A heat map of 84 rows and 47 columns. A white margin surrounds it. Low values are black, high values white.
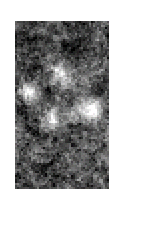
There are four bumps. The field is mottled with small blotches. Neither half mirrors the other. No single row or column stands out from its neighbours. No overall slope runs across the table. No regular stripes run through it.
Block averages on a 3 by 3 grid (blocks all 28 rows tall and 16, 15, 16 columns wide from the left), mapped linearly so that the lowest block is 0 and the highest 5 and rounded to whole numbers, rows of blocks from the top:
021 | 355 | 112
